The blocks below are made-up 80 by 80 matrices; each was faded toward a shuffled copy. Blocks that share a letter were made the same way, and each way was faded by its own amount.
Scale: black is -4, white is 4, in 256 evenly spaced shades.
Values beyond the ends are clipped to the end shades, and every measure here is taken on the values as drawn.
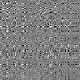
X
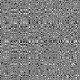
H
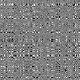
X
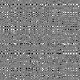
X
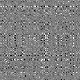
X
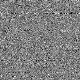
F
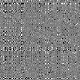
X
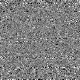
F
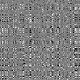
H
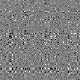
X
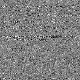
F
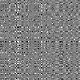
H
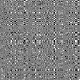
H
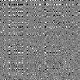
X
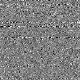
F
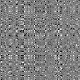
H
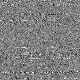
F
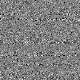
F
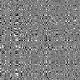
X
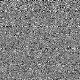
F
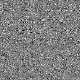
F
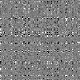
X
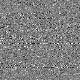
F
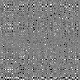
X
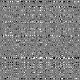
X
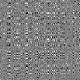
H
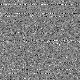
F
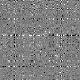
X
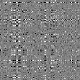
X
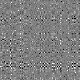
X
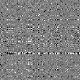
X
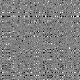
X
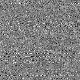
F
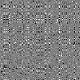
H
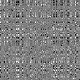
H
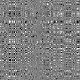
H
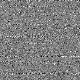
F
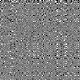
X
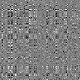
H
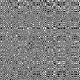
H
